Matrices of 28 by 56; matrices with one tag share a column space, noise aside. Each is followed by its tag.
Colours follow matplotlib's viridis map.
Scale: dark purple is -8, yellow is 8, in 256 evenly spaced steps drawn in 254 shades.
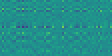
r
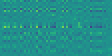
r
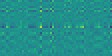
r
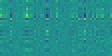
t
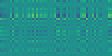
t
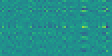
r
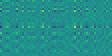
r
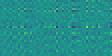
r
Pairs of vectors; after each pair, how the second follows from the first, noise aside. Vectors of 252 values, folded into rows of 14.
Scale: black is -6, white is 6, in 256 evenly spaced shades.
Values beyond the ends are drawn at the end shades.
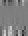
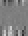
copied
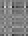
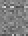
sign-scrambled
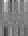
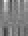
copied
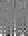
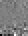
sign-scrambled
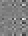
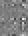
sign-scrambled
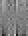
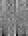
copied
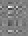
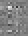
sign-scrambled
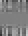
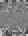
sign-scrambled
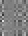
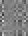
copied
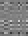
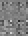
sign-scrambled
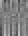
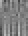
copied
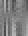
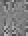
sign-scrambled
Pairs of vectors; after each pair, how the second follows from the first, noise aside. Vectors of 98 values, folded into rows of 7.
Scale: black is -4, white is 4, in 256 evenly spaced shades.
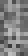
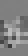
partly zeroed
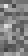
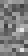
reversed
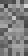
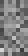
reversed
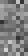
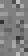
partly zeroed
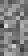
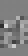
partly zeroed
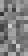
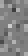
partly zeroed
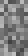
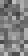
reversed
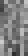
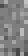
partly zeroed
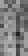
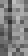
reversed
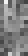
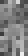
reversed
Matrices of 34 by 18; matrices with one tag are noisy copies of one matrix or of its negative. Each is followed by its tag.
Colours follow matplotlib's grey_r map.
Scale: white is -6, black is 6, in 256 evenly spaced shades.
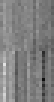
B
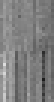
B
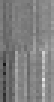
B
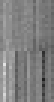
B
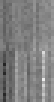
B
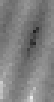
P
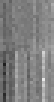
B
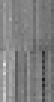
B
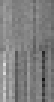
B
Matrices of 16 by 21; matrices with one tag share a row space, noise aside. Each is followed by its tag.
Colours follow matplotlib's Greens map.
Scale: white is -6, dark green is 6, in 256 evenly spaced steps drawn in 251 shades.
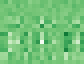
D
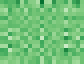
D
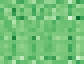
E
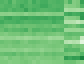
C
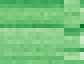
C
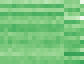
C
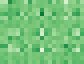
D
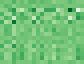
E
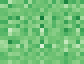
D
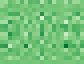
D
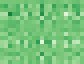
D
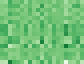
D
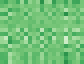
D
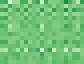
D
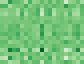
D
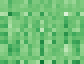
D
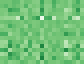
D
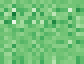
E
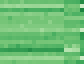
C
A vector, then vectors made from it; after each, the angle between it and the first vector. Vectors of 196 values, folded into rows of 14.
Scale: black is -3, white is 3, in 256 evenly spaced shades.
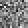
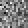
nearly opposite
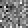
partly aligned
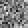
partly aligned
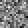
partly opposed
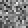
partly aligned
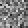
nearly opposite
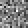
nearly opposite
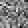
nearly opposite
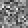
partly opposed
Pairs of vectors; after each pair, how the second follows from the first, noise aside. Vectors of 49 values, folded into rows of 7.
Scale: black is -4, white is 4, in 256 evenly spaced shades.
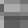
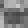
wrapped around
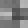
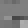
partly zeroed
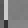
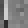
copied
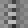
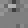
partly zeroed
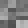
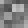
wrapped around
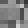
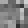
negated
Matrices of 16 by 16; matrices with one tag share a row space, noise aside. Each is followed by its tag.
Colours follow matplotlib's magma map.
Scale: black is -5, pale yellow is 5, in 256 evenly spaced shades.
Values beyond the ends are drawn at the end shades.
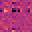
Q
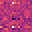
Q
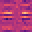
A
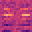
A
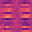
A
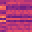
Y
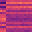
Y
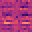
A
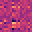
Q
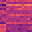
Y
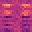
A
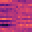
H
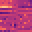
H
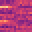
H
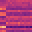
Y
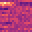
H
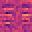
A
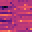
H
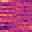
H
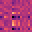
Q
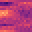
H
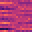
H
